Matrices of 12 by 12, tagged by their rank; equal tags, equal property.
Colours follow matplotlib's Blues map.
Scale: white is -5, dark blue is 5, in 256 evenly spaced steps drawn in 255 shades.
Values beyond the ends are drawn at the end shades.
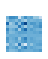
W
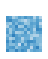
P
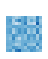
W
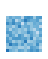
P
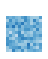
P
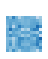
W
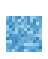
P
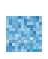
P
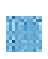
W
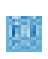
W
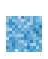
P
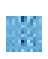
W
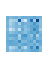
W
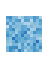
P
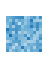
P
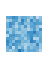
P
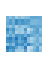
W
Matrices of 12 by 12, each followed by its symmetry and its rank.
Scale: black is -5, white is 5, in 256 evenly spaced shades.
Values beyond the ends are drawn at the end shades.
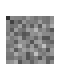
symmetric, full rank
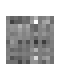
neither, rank two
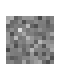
symmetric, full rank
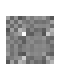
symmetric, rank two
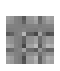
symmetric, rank one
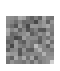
symmetric, full rank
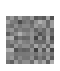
neither, rank two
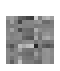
neither, rank two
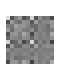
symmetric, rank two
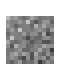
symmetric, full rank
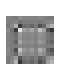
symmetric, rank one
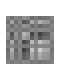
symmetric, rank one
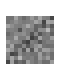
symmetric, full rank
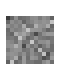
symmetric, full rank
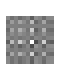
symmetric, rank one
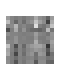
neither, rank two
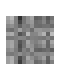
neither, rank two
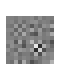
symmetric, rank two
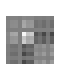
symmetric, rank one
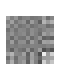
symmetric, rank two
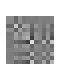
symmetric, rank two
